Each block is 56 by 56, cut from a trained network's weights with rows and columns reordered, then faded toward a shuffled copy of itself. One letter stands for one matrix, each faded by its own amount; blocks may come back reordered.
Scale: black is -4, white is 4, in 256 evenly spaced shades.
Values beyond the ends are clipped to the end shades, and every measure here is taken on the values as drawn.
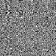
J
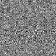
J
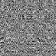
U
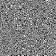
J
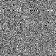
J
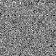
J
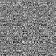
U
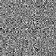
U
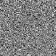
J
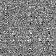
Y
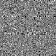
J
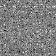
Y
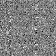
Y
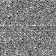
Y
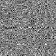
U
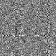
J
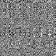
U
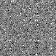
Y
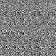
U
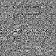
U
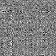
U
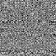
U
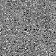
J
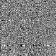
J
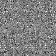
Y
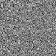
J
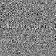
J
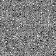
Y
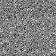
Y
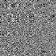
U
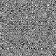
U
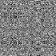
U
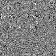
J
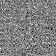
Y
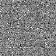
Y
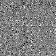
Y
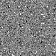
Y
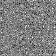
Y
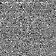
Y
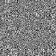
J
